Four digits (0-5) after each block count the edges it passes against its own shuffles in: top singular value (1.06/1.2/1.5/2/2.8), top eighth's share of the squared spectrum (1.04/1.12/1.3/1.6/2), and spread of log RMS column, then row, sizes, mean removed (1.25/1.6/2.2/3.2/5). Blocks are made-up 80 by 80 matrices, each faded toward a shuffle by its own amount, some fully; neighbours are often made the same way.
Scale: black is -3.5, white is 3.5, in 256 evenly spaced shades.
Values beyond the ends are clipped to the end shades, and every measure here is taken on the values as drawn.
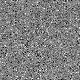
3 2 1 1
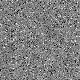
2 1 0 0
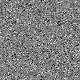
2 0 0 0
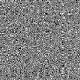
4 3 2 1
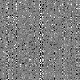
4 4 3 2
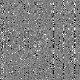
4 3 3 1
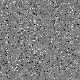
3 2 1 0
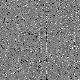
3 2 1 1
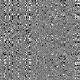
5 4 3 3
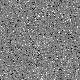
0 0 0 0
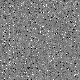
1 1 1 0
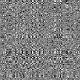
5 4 3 3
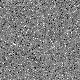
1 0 0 0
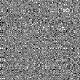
4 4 2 2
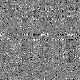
4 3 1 2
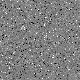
1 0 0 0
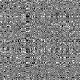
4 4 2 3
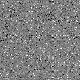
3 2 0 1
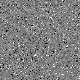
2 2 0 1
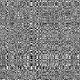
5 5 3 3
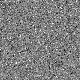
1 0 0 0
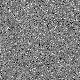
2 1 0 0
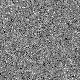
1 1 0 0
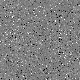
1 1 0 0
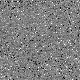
1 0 0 1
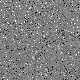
0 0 0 0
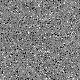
2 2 0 0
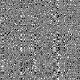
4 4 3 2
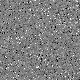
0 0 0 0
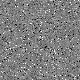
3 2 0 0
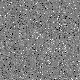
2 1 0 0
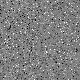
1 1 0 0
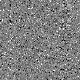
3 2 1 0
